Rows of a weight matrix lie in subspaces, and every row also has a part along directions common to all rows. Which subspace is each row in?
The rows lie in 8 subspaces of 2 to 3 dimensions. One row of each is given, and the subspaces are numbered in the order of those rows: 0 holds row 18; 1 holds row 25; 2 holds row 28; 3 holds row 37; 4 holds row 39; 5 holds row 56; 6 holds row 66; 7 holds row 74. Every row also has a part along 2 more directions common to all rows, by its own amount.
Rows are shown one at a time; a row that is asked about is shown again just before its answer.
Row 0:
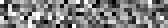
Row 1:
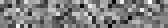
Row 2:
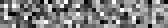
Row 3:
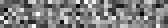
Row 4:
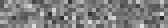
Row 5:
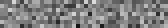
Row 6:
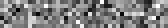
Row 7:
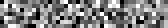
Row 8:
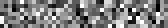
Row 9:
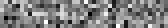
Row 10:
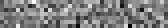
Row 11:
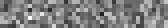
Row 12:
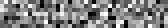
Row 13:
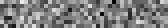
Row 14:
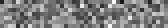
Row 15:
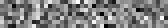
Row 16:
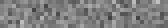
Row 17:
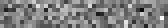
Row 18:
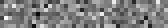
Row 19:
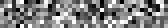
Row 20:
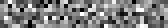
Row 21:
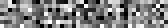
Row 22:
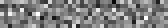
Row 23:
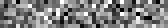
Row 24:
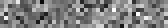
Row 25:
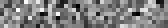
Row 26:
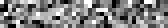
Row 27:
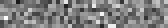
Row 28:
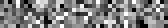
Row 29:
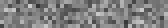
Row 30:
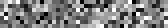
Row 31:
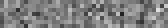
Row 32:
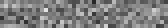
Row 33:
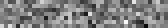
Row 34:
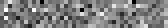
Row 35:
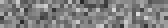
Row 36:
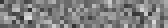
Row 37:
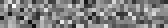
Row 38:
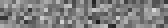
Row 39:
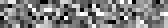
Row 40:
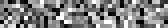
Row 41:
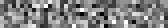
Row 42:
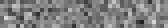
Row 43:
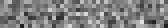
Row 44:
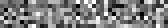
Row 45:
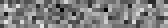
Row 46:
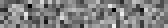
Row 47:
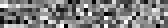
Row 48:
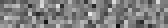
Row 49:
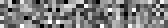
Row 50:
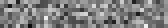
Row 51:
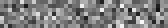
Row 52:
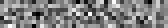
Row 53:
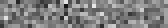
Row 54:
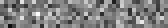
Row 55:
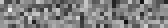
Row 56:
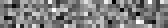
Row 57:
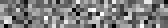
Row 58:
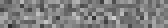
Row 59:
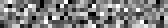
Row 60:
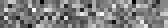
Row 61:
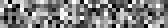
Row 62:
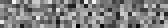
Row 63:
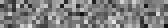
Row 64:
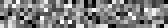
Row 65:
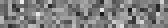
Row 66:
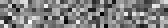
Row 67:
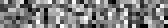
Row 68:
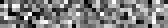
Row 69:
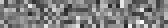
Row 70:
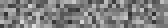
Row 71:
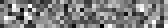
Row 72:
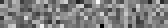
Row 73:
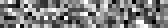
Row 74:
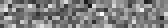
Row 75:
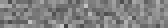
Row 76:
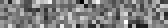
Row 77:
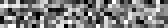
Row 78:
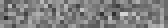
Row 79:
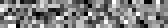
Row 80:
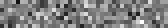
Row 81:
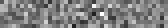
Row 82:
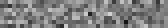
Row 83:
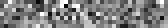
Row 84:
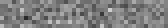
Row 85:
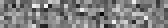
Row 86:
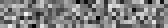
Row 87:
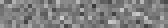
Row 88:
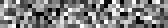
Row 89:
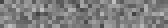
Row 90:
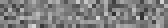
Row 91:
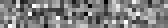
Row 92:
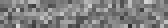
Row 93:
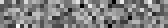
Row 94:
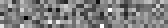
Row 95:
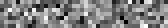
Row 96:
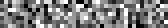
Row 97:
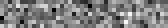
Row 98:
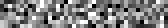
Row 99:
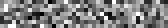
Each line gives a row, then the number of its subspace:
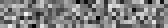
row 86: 6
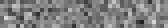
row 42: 5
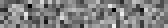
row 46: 6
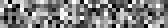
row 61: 0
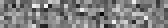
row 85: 0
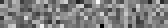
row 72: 2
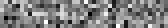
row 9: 0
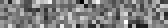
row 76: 2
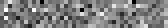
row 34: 4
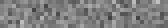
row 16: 4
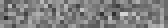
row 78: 4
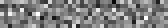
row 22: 4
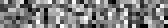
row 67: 2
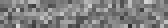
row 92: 7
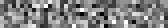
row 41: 0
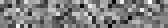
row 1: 1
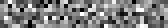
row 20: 6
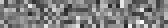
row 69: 7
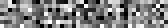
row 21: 2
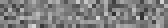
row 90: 6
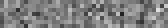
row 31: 6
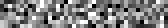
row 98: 0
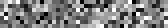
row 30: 4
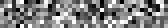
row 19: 1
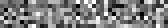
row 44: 6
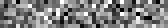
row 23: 4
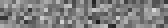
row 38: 3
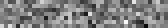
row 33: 2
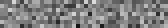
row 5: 2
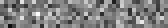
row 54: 1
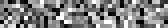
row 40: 6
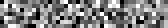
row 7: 7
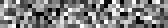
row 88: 4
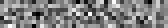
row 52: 6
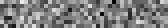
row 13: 6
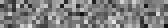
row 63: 2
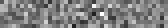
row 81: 0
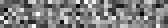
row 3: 6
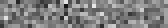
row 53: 3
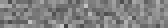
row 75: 3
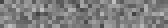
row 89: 1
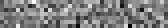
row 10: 7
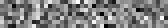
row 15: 4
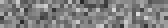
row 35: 4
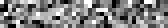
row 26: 7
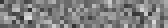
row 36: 5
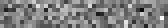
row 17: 7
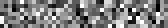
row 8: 1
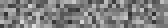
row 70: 7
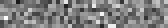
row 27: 3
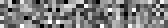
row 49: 2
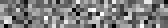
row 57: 6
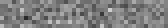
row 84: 2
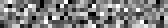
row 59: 0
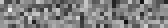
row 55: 7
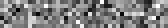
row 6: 6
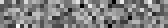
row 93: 1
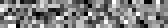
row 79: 7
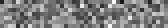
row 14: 1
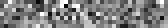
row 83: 1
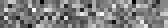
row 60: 4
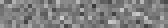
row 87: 5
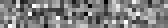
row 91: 0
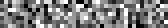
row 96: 2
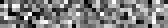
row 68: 5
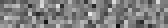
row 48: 0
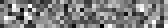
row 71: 5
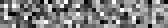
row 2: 5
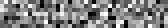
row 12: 0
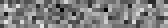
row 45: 7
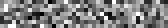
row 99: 5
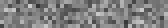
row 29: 7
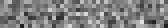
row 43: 5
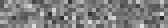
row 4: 1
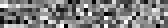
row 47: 3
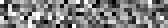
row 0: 5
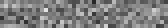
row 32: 3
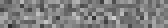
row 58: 5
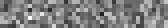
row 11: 5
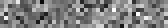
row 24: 4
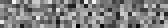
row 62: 2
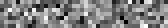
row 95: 7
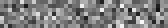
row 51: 1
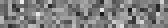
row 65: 1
